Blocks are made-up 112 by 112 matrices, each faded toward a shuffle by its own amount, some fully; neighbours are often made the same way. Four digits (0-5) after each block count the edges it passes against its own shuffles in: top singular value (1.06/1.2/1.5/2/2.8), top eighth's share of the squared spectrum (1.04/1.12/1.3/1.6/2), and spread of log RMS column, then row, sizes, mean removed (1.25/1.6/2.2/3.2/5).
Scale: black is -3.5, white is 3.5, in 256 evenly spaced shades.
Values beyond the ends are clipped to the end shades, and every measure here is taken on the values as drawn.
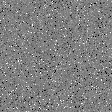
0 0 0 0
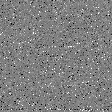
2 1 0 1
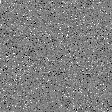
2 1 0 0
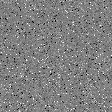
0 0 0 0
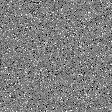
0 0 0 0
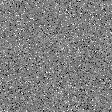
2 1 0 0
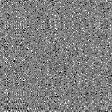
4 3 2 1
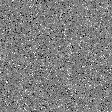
3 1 0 0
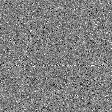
1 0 0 2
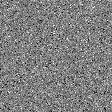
0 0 0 0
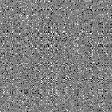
5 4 3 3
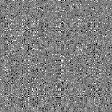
5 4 3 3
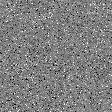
2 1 0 0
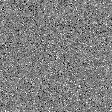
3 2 1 0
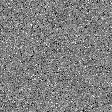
2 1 0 0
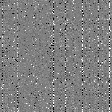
5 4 3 1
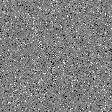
2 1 0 0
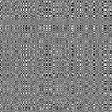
5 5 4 4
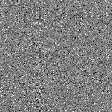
3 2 1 1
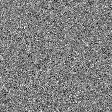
1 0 0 0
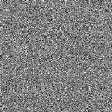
4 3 2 2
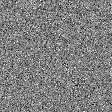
1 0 0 0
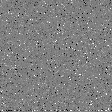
3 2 0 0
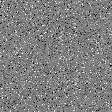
2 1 0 0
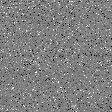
2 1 0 0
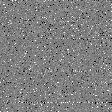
3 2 1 1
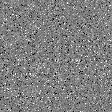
3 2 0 1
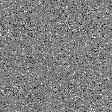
3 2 0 1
